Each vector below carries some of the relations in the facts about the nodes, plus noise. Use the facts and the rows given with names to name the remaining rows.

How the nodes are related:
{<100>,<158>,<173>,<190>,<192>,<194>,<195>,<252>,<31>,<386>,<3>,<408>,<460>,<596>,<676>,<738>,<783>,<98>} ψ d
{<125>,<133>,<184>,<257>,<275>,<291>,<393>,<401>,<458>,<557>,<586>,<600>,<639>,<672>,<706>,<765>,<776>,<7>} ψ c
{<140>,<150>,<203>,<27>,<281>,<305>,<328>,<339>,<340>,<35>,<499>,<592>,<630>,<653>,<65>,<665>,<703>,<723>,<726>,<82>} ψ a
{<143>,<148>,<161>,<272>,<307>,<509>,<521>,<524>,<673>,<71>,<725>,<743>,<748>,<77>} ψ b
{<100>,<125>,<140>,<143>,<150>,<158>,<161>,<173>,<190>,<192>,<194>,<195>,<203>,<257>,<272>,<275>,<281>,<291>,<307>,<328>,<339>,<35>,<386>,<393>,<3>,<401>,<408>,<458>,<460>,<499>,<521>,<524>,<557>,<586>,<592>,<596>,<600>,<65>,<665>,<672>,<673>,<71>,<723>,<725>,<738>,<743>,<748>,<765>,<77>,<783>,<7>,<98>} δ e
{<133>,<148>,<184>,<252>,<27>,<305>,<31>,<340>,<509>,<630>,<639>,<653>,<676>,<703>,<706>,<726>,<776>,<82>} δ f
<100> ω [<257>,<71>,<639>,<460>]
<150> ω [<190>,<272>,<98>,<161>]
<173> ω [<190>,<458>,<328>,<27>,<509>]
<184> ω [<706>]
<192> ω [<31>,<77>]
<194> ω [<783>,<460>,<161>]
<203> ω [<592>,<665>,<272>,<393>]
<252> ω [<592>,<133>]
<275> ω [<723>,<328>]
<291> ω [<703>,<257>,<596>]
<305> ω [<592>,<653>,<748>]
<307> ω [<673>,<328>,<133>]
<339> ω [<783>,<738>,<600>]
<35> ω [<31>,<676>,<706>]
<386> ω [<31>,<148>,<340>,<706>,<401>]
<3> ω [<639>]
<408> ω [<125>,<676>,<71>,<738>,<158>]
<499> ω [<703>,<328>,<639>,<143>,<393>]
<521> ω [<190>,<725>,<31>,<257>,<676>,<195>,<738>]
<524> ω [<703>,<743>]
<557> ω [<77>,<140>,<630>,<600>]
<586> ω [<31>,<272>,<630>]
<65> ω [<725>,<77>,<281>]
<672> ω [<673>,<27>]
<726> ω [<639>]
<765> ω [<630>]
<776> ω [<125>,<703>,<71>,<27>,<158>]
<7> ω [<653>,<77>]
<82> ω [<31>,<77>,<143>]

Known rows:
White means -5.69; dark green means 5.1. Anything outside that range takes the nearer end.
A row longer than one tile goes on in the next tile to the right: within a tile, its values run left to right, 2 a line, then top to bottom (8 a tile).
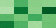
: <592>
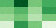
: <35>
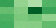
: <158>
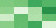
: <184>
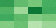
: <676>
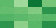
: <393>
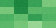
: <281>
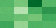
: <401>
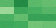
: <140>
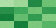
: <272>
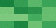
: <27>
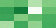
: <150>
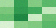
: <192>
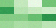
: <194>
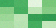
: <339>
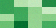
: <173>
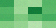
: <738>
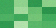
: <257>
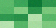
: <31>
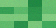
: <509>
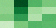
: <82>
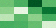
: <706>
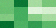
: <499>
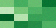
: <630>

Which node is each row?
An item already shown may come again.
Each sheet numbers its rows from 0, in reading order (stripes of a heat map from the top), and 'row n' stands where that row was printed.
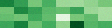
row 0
<27>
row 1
<307>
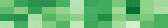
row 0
<31>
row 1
<600>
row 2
<65>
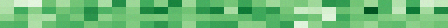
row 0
<252>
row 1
<748>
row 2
<125>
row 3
<125>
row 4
<653>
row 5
<3>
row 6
<158>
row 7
<305>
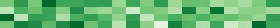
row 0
<630>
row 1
<328>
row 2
<386>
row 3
<592>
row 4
<557>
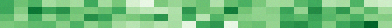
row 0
<71>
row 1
<161>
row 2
<194>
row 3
<7>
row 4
<521>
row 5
<743>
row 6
<524>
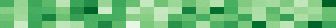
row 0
<600>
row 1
<77>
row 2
<100>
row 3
<592>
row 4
<291>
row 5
<765>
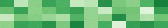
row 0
<672>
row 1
<173>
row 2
<586>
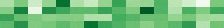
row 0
<203>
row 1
<776>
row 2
<158>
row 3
<252>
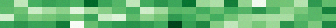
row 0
<275>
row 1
<639>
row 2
<275>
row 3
<703>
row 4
<408>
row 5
<133>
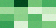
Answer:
<726>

